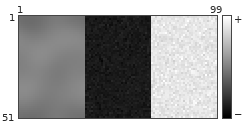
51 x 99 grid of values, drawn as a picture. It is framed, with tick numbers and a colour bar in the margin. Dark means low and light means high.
It is made of 1 by 3 panels. Panel 1,1: middling, smooth, faint in contrast. Panel 1,2: very low, fine-grained, faint in contrast. Panel 1,3: very high, fine-grained, faint in contrast.
